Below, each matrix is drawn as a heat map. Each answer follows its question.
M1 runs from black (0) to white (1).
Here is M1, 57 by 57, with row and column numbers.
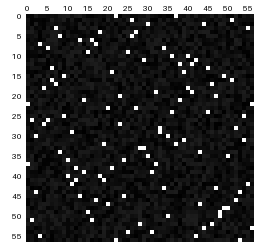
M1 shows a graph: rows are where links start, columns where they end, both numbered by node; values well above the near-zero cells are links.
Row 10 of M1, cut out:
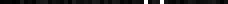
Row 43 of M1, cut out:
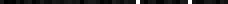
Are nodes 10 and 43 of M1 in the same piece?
yes
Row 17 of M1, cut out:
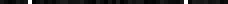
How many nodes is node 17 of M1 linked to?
2
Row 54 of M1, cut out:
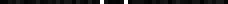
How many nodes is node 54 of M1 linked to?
2
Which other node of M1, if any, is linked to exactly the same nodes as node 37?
none
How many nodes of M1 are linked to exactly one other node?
0
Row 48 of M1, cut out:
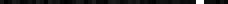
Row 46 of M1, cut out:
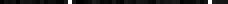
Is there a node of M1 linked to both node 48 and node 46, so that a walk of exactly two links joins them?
no
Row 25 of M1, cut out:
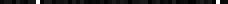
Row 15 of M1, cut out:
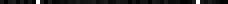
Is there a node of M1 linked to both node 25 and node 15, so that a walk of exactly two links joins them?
yes
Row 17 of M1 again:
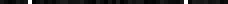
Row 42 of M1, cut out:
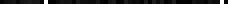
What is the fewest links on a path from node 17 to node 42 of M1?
4
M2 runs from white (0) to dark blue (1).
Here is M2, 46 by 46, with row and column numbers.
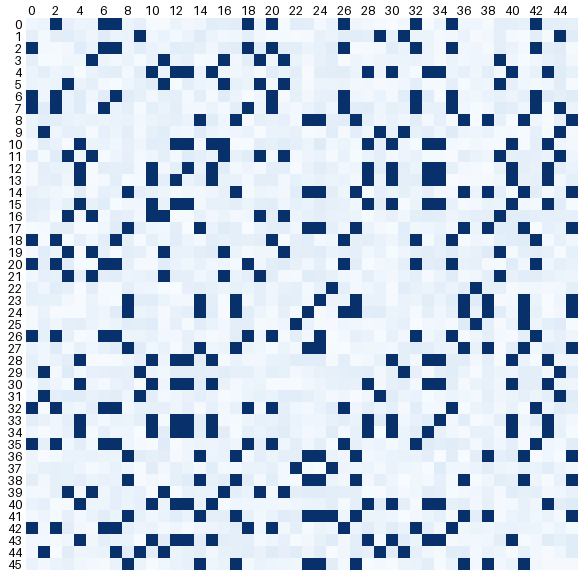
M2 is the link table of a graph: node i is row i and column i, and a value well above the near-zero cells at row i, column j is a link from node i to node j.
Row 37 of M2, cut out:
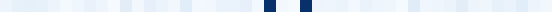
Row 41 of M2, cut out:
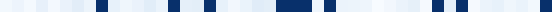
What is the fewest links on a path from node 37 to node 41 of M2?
2
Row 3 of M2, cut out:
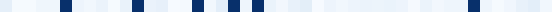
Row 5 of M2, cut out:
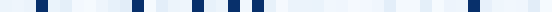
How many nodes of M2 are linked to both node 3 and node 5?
5
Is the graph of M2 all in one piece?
yes
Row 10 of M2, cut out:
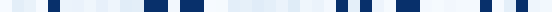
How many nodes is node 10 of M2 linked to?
11
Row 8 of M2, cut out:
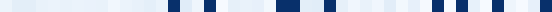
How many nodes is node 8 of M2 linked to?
9
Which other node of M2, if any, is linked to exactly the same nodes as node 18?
node 6
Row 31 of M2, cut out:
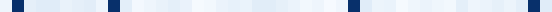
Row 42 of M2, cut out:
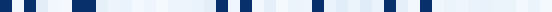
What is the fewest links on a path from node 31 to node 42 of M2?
3
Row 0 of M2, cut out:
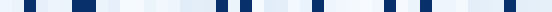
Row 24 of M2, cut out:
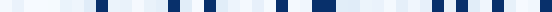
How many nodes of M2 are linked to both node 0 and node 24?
1
